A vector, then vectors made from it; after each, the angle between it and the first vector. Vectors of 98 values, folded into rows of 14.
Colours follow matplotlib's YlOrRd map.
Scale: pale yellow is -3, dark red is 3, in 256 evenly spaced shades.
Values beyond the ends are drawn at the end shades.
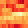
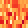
orthogonal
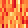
orthogonal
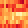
nearly parallel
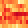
nearly opposite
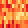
partly aligned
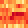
nearly opposite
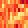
partly aligned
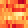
nearly parallel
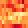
nearly parallel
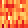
partly aligned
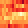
nearly parallel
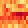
nearly opposite
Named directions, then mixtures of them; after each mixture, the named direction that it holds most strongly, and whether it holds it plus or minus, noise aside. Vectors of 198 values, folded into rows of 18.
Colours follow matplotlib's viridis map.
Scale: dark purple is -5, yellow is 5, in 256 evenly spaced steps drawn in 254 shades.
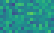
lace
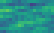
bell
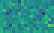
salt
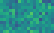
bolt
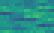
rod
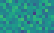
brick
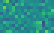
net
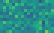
net, plus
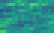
bell, minus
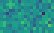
salt, plus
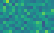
net, plus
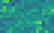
net, plus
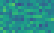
lace, minus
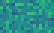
lace, plus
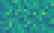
salt, minus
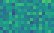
lace, plus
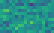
bell, plus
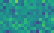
net, minus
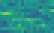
rod, minus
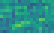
bell, plus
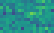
lace, plus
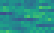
rod, plus
